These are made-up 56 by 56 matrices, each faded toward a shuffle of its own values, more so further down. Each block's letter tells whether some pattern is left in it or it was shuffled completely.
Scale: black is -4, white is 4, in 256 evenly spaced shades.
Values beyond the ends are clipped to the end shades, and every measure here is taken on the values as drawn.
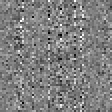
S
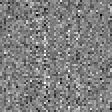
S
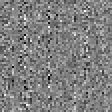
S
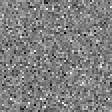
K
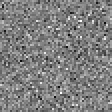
K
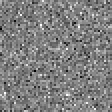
K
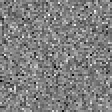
K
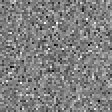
K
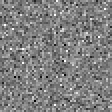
K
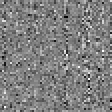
S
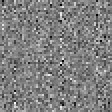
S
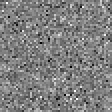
K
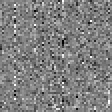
S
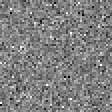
K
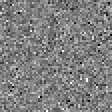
K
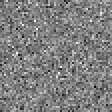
K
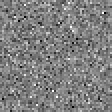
K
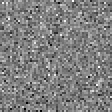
K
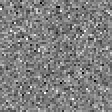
K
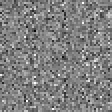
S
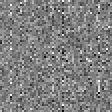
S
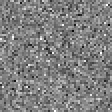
K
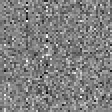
S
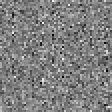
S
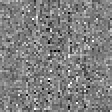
S
